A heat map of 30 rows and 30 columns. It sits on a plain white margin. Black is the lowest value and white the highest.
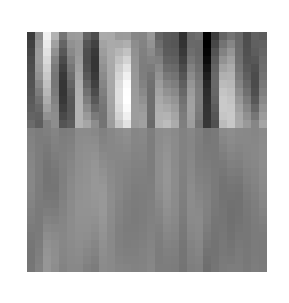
Mirror symmetry: none. Ninth with the lowest average: top right. Grain: streaks running down. Roughest part: top left. Histogram: heavy tails on both sides. Average level on the scale: 50%. Slope: none. Seam: horizontal, 40% of the way down, the bottom part calmer.
